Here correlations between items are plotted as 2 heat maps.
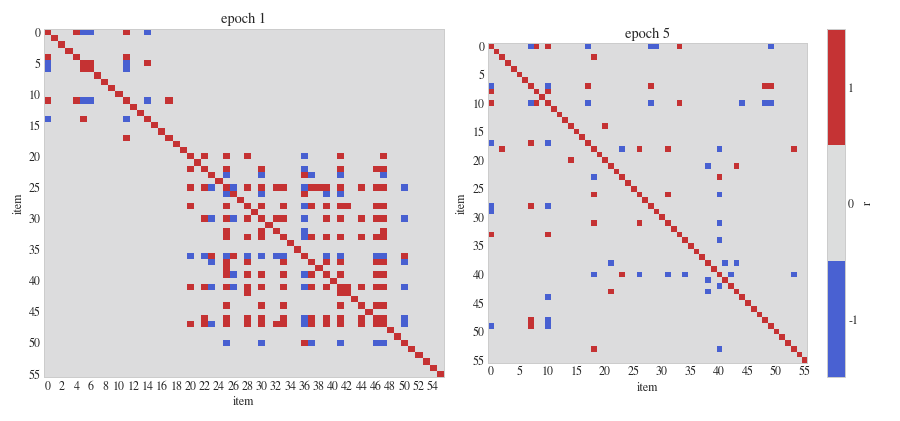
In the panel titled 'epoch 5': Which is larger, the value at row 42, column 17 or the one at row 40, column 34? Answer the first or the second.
the first
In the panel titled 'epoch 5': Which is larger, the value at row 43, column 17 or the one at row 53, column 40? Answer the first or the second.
the first
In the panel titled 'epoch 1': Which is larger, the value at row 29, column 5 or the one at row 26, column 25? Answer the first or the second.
the first
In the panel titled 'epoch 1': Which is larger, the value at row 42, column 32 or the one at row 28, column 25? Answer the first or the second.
the second
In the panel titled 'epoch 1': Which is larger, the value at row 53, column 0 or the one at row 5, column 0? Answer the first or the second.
the first
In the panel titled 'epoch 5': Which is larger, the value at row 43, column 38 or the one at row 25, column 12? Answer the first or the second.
the second
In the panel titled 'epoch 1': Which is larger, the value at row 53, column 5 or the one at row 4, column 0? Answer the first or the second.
the second
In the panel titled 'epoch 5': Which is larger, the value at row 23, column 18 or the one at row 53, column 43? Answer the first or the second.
the second
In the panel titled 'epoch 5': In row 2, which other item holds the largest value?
18
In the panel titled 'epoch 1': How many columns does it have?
56
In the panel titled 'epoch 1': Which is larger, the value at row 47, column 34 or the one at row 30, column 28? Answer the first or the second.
the second
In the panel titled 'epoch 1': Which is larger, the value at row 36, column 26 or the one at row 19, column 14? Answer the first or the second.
the first
